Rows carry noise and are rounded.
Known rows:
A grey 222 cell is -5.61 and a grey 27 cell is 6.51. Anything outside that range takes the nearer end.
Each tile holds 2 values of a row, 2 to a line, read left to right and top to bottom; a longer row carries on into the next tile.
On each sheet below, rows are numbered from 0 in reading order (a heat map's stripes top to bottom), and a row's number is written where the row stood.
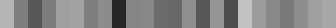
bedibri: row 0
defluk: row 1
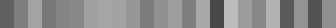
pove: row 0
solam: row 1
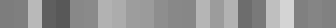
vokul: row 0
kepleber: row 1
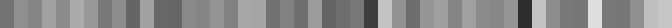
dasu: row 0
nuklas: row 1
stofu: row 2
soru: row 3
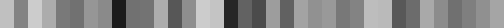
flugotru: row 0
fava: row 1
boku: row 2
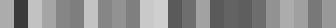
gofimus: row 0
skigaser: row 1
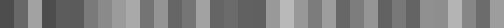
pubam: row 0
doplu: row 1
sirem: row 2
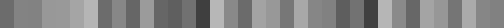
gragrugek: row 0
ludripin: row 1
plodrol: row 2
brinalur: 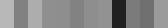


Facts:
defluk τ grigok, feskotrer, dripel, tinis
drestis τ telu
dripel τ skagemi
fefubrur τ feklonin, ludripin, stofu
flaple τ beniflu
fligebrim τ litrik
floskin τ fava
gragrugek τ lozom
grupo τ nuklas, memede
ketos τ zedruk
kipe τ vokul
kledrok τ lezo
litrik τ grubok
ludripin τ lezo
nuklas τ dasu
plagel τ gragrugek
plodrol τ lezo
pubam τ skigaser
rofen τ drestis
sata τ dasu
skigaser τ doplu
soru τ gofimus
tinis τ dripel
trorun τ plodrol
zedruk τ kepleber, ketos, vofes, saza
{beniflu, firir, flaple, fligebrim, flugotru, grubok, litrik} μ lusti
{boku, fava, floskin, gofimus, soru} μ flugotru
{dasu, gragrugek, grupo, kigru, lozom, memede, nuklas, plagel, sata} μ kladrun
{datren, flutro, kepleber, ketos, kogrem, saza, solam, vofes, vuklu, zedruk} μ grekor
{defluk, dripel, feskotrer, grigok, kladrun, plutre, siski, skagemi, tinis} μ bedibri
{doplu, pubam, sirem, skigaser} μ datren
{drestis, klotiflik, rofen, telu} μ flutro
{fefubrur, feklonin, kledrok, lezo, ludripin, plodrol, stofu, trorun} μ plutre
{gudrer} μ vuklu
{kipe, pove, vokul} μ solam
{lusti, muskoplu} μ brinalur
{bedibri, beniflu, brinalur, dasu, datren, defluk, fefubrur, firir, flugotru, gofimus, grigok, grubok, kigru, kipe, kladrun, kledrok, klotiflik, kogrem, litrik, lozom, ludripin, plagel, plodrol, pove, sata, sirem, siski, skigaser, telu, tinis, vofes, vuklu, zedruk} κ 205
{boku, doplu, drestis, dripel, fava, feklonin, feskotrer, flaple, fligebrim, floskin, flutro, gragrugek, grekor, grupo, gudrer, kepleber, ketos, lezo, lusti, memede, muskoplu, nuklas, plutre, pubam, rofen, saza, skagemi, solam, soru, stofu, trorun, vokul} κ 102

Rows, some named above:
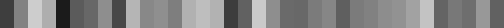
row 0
floskin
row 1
litrik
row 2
plagel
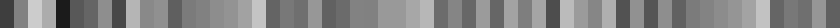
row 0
floskin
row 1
plagel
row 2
gragrugek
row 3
vuklu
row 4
plagel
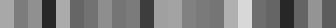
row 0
datren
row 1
kladrun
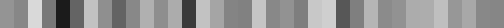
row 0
flaple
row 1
gofimus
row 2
klotiflik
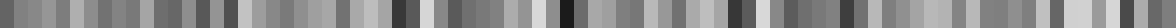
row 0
kigru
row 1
defluk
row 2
fligebrim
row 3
beniflu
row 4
fligebrim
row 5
rofen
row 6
flutro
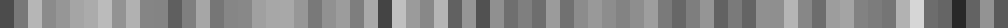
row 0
drestis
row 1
kogrem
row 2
grekor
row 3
siski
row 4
sirem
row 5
kladrun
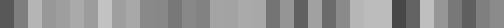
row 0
telu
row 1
lozom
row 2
grubok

